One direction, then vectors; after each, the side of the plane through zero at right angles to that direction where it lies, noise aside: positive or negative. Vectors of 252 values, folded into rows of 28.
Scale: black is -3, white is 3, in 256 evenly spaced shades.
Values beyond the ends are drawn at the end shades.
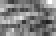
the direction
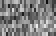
negative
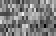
positive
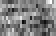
positive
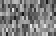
negative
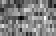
negative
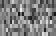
negative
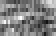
positive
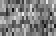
positive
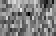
negative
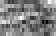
positive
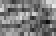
positive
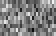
positive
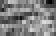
negative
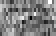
positive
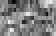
positive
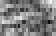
positive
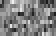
negative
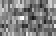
positive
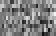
positive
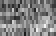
negative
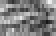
positive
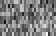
negative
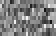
positive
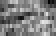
negative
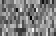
negative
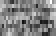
positive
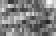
positive
